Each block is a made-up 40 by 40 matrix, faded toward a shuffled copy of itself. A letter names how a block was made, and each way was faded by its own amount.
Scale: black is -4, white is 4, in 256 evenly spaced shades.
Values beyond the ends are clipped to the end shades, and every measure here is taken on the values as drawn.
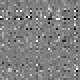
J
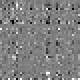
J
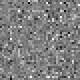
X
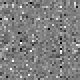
X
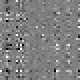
J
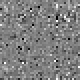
X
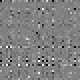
J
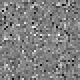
X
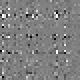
J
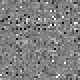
X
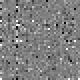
X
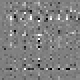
J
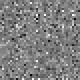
X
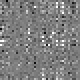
J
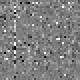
X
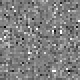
X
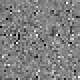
X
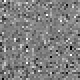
X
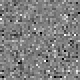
X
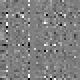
J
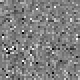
X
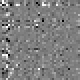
J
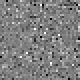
X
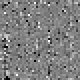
X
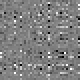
J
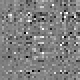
J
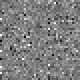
X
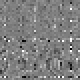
J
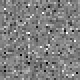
X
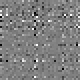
J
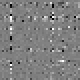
J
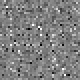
X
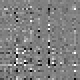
J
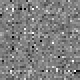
X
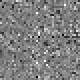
X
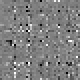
J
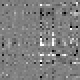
J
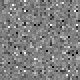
X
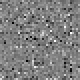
X
